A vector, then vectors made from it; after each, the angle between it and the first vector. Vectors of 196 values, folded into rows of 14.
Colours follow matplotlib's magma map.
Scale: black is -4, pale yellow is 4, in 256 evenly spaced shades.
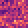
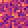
orthogonal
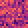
nearly opposite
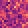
orthogonal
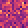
orthogonal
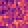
nearly parallel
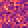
orthogonal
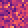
partly aligned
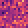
nearly parallel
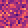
orthogonal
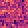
nearly opposite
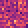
partly aligned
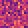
partly aligned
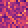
orthogonal
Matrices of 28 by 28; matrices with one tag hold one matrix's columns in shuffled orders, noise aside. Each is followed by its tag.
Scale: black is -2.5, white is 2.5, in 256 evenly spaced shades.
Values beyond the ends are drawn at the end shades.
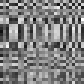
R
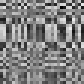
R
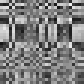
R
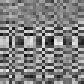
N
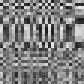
R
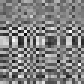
N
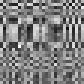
R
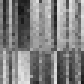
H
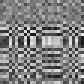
N
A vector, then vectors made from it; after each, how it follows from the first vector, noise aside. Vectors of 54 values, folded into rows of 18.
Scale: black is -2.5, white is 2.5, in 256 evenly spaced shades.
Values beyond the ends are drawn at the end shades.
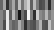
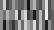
reversed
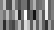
reversed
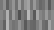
shrunk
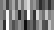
copied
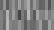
shrunk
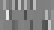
partly zeroed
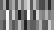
copied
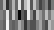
copied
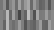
shrunk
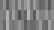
shrunk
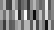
reversed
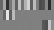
partly zeroed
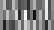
reversed
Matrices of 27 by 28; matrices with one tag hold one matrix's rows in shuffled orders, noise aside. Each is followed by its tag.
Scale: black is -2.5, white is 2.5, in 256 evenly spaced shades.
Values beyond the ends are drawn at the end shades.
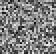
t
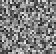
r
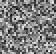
t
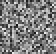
r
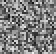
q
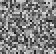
t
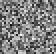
r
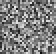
r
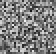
q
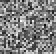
q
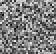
t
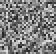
t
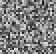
q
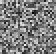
q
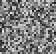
r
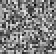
q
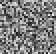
q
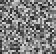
r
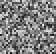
t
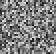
r
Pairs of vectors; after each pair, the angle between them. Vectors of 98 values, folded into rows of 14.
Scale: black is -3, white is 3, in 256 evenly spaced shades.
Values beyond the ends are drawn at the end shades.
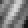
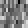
partly opposed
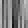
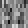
partly opposed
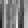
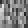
partly opposed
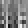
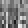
nearly parallel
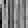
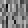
partly opposed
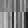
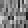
partly aligned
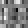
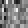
nearly opposite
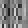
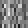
nearly opposite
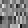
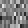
nearly parallel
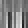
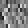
orthogonal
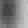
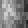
nearly opposite
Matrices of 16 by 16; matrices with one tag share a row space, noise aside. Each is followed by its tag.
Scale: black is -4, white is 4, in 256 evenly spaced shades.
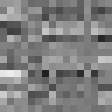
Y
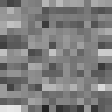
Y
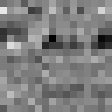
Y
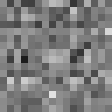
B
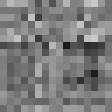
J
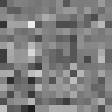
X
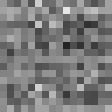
J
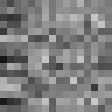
Y
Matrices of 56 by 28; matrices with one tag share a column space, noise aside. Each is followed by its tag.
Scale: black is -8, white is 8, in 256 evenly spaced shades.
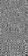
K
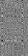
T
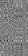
T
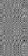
T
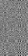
K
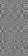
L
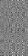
K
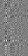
T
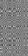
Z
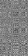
K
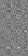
L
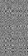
Z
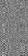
K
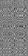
Z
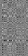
T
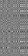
L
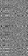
Z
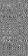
T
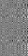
T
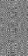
K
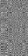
K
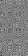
K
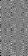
K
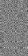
L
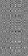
L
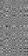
Z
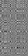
L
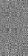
K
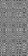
K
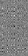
Z
